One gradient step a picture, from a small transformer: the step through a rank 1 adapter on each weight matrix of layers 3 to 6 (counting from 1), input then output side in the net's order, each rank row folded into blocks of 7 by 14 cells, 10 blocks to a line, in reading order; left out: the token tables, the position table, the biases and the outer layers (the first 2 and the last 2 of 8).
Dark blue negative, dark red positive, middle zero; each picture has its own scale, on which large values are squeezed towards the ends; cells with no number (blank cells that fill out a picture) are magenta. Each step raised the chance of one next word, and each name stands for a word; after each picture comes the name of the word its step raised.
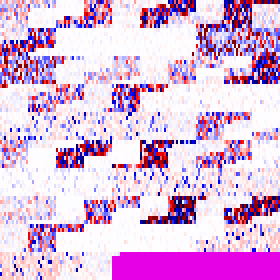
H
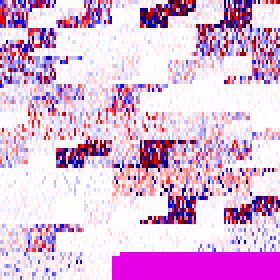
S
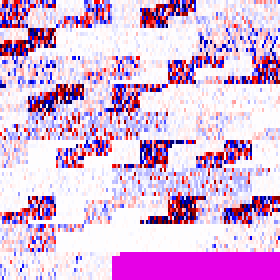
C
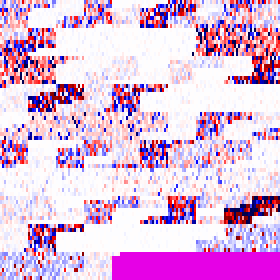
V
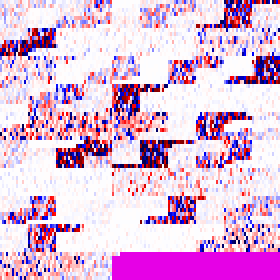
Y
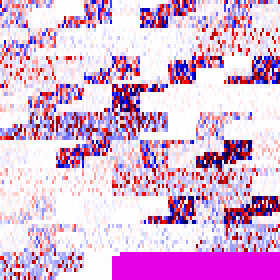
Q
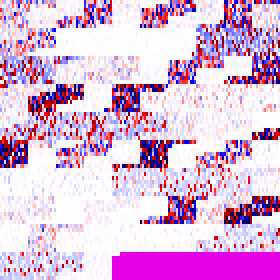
Q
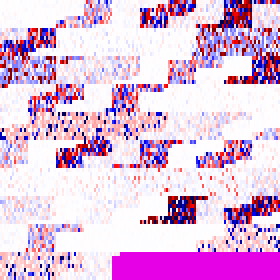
H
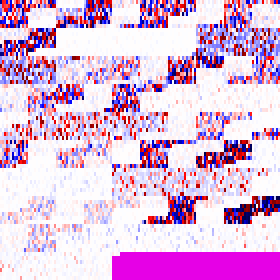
Q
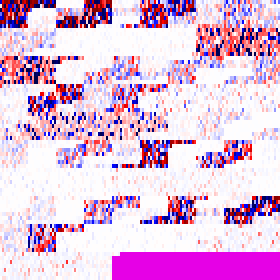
V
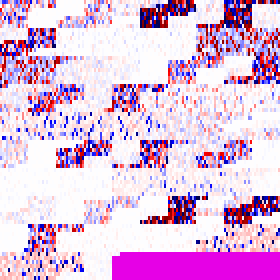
H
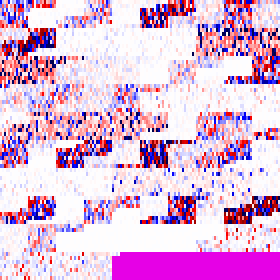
V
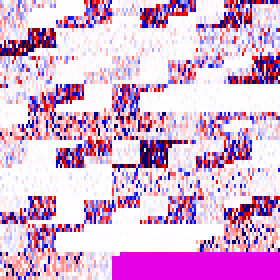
Y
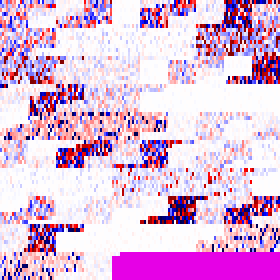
H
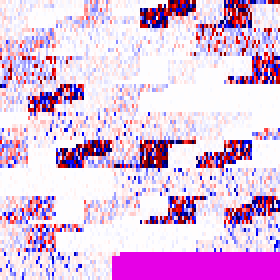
S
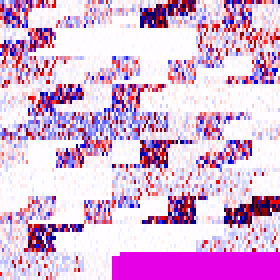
Q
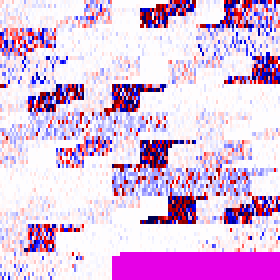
C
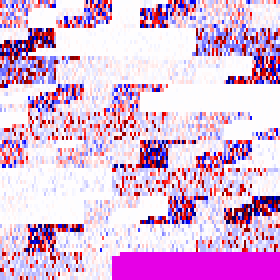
Q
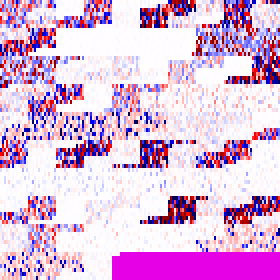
H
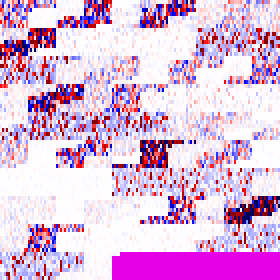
Q
